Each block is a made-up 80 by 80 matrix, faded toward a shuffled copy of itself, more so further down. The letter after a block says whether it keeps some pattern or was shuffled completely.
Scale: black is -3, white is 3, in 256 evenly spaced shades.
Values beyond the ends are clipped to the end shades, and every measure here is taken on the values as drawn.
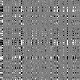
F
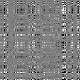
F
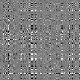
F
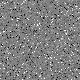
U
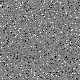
U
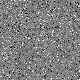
U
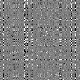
F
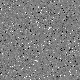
U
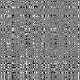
F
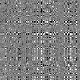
F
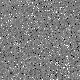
U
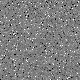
U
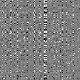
F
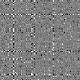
F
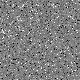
U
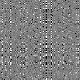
F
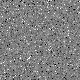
U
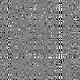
F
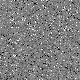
U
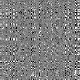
F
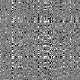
F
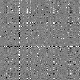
F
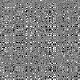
F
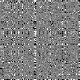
F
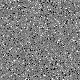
U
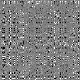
F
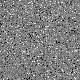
U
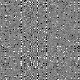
F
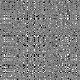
F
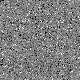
U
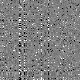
F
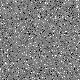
U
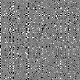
F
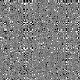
F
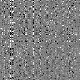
F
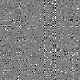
F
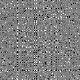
F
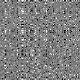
F
